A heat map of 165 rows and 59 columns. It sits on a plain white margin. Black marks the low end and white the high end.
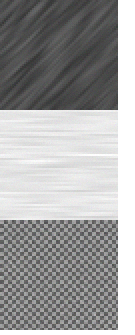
The table splits into 3 rows of 1 panel. Panel 1,1: low, slanting up to the right, faint in contrast. Panel 2,1: very high, streaked across, faint in contrast. Panel 3,1: middling, checkered, strong in contrast.
